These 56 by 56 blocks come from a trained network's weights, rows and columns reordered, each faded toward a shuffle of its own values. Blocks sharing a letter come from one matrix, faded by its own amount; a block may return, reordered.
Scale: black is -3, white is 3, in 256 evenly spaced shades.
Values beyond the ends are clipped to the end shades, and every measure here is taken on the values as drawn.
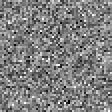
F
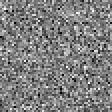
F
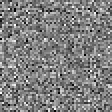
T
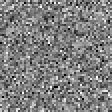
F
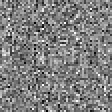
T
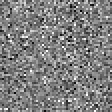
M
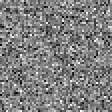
M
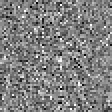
M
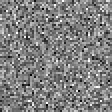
F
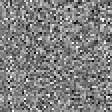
T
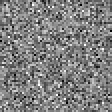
F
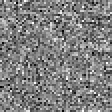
F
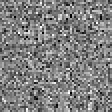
T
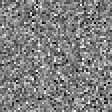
M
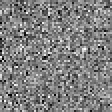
T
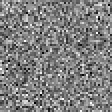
T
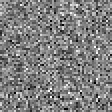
T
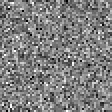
F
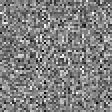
T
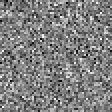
F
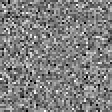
M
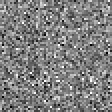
M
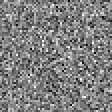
F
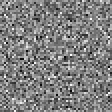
T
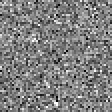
M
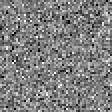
M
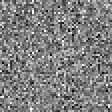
M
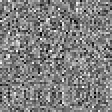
T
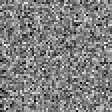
F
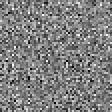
T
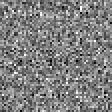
T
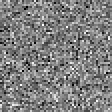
F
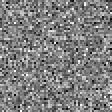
F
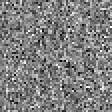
F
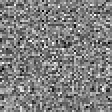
T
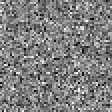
M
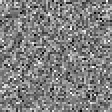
F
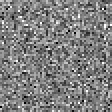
M
